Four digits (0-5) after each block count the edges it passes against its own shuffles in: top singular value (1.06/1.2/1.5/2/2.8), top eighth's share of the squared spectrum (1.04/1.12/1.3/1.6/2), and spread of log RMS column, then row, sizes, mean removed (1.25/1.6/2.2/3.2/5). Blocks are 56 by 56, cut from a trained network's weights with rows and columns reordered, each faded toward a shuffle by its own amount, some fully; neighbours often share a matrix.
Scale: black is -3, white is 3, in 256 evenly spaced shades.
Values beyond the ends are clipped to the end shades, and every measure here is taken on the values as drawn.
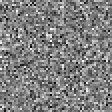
2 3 1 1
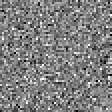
2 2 0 1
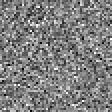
1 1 0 0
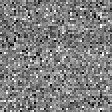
1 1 1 0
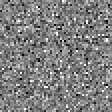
2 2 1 1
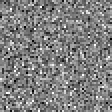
0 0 0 0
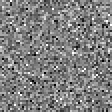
0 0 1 0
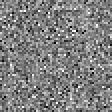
0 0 0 0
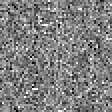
0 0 0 0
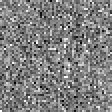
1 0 0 0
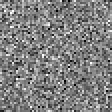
0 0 0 0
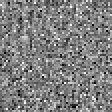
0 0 0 0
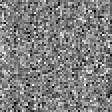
1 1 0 0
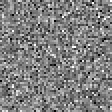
0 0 0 0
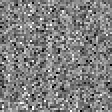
1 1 0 0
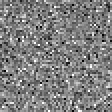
0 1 0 0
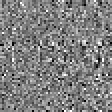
3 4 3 2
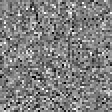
2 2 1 0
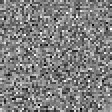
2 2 0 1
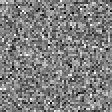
1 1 0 0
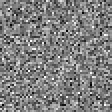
2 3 1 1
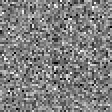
2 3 1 1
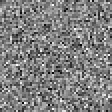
1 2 0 0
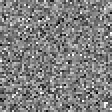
0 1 0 0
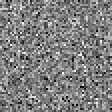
1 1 1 0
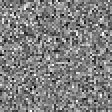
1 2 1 0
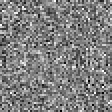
3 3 0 1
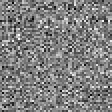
3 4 1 2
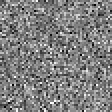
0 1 0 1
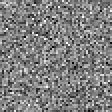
1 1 0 0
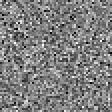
2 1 0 0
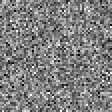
1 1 0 1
